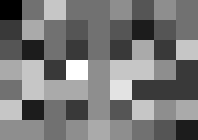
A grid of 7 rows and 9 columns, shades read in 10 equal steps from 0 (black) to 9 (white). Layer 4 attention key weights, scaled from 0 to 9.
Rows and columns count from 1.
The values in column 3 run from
2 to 7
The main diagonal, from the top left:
0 6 4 9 5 3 4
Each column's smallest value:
0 1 2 2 4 2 1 2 1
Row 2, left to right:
2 6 4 3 4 3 1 3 4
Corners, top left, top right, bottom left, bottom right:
0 4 5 1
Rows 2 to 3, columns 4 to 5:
3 4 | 2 4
